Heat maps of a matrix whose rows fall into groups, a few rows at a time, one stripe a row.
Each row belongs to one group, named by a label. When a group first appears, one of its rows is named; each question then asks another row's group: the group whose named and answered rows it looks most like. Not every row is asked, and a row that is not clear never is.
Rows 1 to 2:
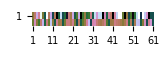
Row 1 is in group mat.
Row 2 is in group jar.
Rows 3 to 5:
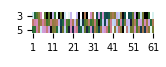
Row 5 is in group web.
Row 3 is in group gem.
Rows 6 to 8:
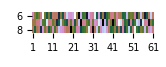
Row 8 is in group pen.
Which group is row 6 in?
gem
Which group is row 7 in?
mat
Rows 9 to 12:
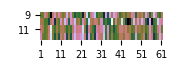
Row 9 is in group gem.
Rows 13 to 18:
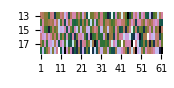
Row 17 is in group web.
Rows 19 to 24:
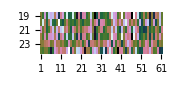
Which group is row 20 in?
jar
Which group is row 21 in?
web
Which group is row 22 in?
web
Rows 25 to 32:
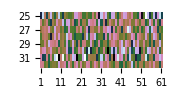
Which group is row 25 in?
jar
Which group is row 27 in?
mat
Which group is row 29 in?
web
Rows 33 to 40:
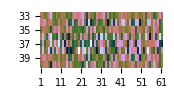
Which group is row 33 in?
gem
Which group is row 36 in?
jar
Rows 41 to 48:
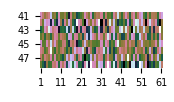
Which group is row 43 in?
web
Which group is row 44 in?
mat
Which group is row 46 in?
gem
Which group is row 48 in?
mat
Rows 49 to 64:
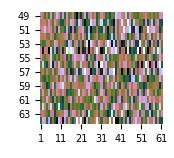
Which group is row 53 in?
mat
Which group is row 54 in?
pen
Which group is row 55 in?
gem
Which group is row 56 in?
jar
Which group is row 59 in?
web
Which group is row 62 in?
jar
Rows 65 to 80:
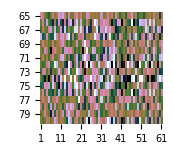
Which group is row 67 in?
jar
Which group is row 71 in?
pen
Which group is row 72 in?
mat
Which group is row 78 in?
pen
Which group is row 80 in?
mat
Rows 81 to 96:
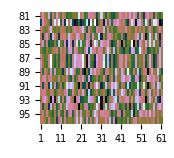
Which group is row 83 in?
gem
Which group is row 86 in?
mat
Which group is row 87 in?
gem
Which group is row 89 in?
pen
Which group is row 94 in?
pen
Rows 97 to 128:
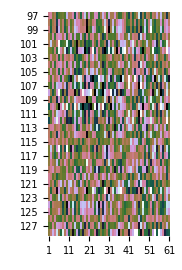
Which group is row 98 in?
pen
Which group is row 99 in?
pen
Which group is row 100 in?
web
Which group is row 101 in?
jar
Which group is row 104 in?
web
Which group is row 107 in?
web
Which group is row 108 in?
gem
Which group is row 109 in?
pen
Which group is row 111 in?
web
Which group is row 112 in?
web
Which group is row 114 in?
pen
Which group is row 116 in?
jar
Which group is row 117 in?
jar
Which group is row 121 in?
web
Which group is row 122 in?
pen
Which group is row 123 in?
jar
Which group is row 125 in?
gem
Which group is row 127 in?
web
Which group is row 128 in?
mat
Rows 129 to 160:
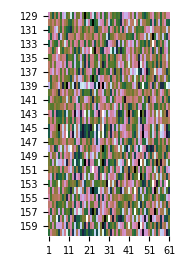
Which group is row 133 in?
jar
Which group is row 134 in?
gem
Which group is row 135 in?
web
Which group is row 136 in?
web
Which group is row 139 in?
gem
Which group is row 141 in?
jar
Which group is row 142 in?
mat
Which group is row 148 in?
web
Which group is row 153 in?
jar
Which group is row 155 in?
gem
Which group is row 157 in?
pen
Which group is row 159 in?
web
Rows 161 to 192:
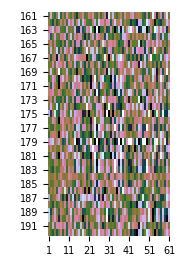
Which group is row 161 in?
jar
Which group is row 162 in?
mat
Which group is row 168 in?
web
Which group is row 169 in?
jar
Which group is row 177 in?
mat
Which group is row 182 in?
mat
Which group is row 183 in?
mat
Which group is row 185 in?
mat
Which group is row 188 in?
mat
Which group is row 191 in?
web
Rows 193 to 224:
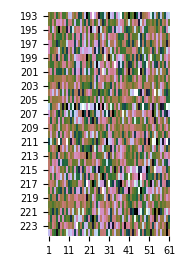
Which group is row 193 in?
pen
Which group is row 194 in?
web
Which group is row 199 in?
pen
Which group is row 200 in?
mat
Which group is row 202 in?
mat
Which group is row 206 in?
gem
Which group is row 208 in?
pen
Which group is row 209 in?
jar
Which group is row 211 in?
jar
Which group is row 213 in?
pen
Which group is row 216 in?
web
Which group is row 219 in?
pen
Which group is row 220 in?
mat
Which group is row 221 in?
mat
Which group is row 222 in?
pen
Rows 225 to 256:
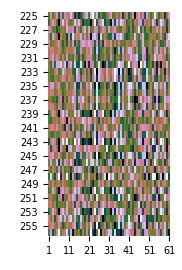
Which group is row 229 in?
gem
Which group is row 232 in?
web
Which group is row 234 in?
mat
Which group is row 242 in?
mat
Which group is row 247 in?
pen
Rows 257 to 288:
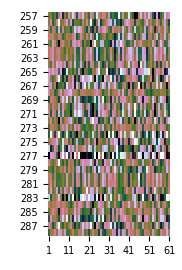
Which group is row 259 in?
pen
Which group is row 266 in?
gem
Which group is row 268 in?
web
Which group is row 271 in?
pen
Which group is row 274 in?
jar
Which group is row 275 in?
mat
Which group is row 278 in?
gem
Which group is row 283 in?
gem
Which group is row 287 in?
gem
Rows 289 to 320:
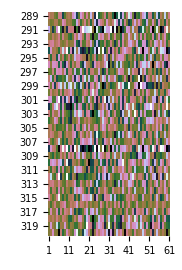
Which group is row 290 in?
mat
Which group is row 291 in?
gem
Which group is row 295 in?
pen
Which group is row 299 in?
web
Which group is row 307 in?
gem
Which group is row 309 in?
mat
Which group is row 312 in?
jar
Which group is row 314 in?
pen
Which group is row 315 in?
gem
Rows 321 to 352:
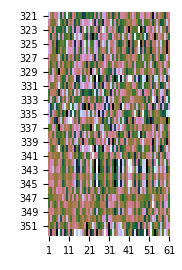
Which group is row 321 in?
jar
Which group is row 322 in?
gem
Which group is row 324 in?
pen
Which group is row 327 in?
gem
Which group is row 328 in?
pen
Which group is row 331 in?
gem
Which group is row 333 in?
jar
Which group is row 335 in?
gem
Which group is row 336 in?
web
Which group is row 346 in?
web
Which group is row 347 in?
jar
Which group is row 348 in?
jar
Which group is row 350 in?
jar
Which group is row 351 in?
pen
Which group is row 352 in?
pen
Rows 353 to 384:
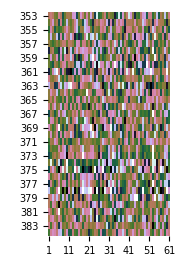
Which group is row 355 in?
jar
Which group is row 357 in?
mat
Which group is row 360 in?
mat
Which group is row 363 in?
web
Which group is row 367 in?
jar
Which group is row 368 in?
jar
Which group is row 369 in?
gem
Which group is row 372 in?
jar
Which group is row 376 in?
gem
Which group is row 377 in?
jar
